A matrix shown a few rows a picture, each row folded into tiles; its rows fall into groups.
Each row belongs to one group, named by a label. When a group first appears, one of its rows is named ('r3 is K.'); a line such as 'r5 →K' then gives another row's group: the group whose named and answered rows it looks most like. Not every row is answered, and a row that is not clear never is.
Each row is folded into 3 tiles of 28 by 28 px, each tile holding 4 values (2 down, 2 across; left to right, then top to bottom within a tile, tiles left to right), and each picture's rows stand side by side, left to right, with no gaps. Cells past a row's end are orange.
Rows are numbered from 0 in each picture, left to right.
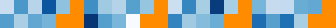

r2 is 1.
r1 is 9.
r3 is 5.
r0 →1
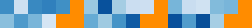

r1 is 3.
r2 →5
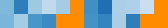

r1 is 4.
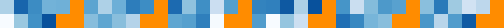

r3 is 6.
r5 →3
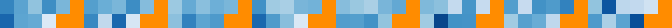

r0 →9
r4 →5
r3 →9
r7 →3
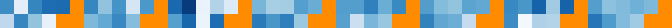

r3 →5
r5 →9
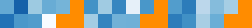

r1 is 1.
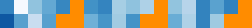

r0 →9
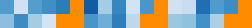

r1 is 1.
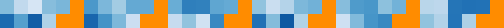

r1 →9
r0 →5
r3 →5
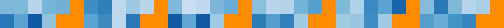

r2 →5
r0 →5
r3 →5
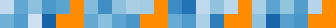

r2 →4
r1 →3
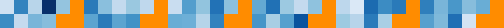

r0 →1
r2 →1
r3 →3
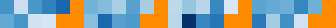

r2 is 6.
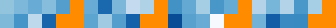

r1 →3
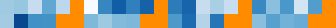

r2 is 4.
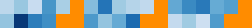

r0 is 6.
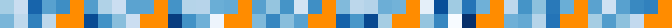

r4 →5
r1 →9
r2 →9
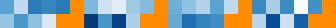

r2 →6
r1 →5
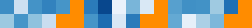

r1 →4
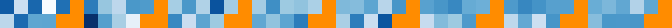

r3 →3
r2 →1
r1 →9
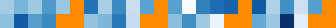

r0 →6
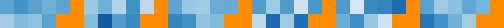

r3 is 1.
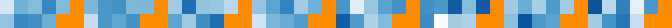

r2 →3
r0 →6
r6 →6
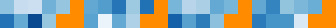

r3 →9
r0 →5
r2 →5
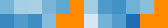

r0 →5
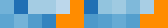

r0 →3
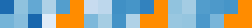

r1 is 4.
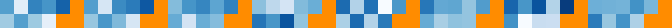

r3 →5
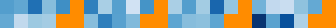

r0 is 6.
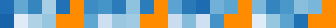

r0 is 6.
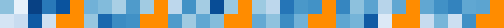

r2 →1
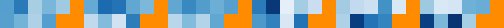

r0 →4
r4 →6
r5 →5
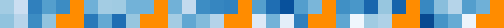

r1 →5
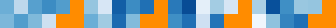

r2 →4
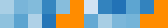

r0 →1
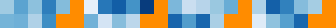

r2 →5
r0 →1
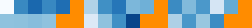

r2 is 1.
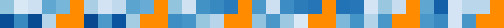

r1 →5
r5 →4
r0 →5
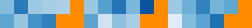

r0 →3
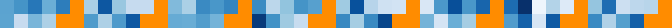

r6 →4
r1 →3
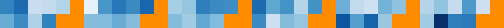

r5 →6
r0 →4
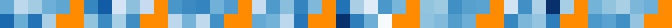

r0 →5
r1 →4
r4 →9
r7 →5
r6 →1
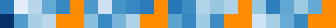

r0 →9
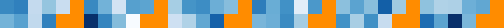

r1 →9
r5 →5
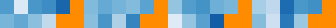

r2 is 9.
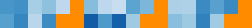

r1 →5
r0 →4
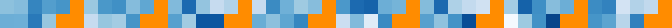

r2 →3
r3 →3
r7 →4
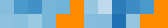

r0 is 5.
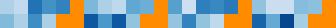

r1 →5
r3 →5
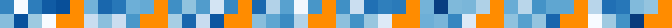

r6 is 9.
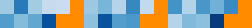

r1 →6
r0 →3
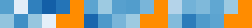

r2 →6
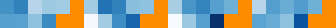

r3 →1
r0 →4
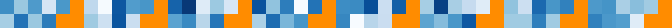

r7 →9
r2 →4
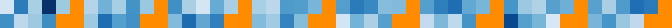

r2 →6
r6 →9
